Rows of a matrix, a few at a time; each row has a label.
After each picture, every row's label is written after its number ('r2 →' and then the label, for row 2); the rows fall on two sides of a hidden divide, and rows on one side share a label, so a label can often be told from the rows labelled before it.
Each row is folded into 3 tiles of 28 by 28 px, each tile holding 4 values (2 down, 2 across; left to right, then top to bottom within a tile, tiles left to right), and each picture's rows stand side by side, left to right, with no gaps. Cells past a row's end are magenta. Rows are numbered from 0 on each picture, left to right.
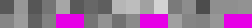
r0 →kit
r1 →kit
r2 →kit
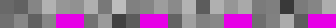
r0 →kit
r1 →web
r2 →kit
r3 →kit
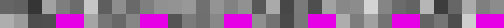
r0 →kit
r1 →web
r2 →kit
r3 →kit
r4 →web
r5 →kit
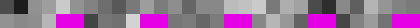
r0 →kit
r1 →kit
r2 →kit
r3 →web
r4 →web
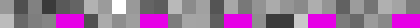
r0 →web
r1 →web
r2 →web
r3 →kit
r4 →kit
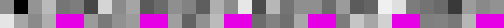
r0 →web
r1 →kit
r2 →kit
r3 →kit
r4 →kit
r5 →kit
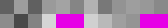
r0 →kit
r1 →web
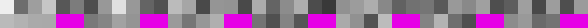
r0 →web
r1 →web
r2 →kit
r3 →web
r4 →web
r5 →web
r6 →kit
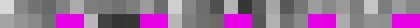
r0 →web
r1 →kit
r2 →web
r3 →kit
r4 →web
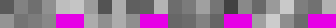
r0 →kit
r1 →web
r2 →web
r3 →web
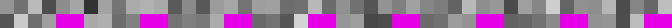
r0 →web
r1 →kit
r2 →kit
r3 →kit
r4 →kit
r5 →kit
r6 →kit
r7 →kit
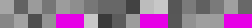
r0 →web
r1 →kit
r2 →kit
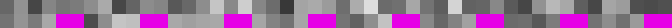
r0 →kit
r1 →kit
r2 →kit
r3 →kit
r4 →web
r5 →web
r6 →kit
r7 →web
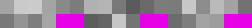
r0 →web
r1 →web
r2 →kit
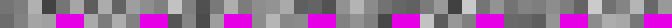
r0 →web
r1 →kit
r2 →kit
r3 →web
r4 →web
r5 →kit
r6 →kit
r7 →web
